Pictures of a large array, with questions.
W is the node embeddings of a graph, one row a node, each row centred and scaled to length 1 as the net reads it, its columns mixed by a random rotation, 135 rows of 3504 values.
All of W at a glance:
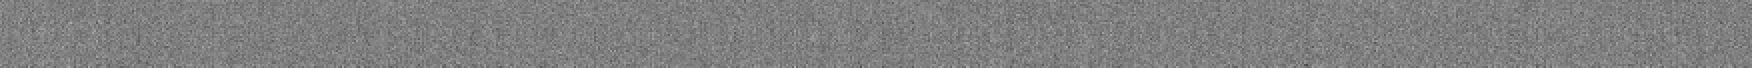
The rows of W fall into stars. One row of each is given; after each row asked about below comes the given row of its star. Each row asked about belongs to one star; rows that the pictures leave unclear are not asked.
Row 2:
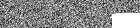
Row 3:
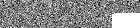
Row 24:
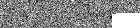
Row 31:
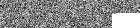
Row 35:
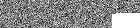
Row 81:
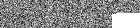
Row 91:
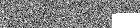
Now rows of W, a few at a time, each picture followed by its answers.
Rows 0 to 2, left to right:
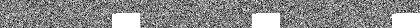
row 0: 91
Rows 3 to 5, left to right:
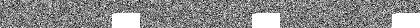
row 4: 3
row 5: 35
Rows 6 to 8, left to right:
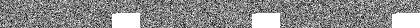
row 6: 24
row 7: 3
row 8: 3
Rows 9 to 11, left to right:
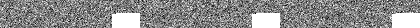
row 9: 24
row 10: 81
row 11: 2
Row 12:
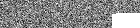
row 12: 91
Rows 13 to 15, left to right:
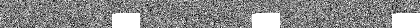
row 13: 31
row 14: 2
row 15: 24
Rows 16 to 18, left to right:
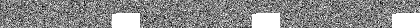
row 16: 3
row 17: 81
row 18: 91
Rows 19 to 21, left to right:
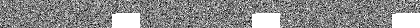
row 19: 24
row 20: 24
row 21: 3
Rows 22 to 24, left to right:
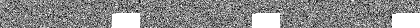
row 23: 31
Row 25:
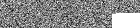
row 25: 35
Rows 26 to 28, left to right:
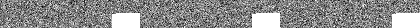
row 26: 2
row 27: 24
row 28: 81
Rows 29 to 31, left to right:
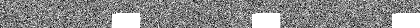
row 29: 35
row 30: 2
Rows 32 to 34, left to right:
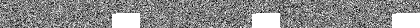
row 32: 24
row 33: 2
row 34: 3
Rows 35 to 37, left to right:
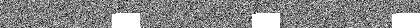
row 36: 24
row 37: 2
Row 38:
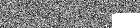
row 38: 2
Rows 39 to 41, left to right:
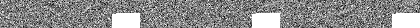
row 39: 91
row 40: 2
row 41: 35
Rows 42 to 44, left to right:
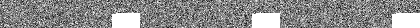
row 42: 2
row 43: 35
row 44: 35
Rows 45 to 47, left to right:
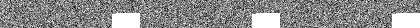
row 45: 91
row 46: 35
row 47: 35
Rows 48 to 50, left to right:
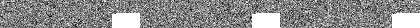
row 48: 91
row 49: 24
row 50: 81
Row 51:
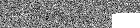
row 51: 2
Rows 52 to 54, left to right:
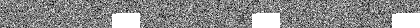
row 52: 91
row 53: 81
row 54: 24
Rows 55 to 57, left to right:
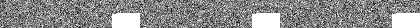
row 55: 3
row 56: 35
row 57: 81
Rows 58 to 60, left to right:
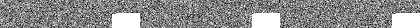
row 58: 35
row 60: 31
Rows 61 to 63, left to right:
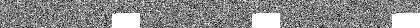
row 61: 35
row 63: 2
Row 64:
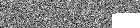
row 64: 31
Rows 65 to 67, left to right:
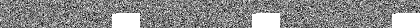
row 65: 35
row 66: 81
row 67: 31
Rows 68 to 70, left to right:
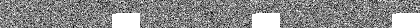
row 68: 91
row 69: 35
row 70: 35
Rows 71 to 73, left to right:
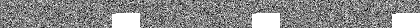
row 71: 2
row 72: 3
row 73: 24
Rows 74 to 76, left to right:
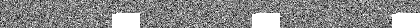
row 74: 81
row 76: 81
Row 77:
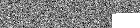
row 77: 91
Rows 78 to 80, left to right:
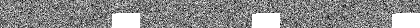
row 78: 35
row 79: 91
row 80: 2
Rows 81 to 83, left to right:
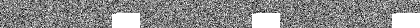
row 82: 3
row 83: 3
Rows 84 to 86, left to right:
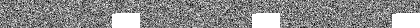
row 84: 24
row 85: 91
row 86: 91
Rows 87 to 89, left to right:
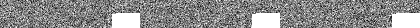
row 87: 31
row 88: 35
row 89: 24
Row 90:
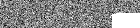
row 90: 81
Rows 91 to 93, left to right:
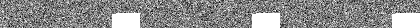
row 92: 35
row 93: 2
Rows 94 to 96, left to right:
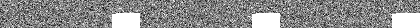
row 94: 2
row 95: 2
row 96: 3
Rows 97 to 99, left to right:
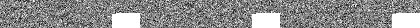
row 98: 91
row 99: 35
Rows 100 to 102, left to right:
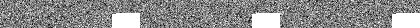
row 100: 91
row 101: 24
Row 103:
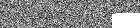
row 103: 2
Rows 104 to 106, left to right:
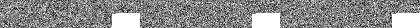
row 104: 35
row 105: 3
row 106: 24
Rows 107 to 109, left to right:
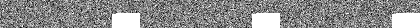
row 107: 91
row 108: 3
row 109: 2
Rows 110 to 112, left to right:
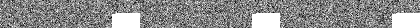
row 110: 24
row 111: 3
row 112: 81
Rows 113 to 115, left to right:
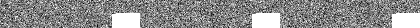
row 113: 2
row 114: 3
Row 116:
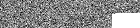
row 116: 31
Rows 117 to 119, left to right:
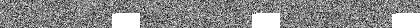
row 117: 35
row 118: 81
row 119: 2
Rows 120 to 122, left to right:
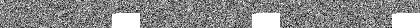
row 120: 35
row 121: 81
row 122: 3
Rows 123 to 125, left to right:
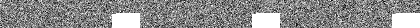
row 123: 2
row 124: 24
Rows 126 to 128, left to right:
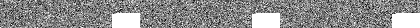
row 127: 3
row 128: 24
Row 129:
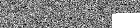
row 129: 91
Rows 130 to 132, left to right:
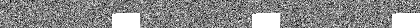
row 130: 91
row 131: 91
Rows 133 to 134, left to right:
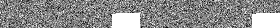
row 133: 35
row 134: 91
